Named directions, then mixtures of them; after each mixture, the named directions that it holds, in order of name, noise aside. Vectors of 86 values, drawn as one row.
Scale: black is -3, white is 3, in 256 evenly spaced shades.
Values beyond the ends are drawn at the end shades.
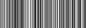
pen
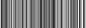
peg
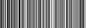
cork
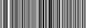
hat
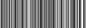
peg, pen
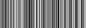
pen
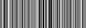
hat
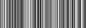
pen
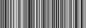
pen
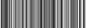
peg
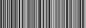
cork, hat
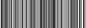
peg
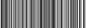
peg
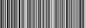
cork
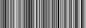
pen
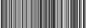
peg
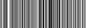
hat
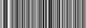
hat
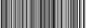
peg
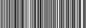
peg, pen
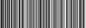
cork, peg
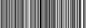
peg, pen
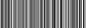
hat, peg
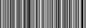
peg, pen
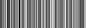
cork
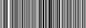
hat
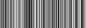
pen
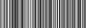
hat, pen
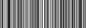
hat, pen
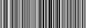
hat
